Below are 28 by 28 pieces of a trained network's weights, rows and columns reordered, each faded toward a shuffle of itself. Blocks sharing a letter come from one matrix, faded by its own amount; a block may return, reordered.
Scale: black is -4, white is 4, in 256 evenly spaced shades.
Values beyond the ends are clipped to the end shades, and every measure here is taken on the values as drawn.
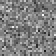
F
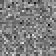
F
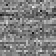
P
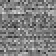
P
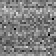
P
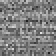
P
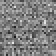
P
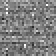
P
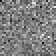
F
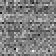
P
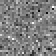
F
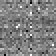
P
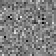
F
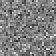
F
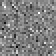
F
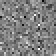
F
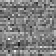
P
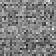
P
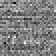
P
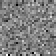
F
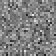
F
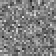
F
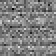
P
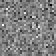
F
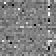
P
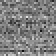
P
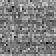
P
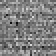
P
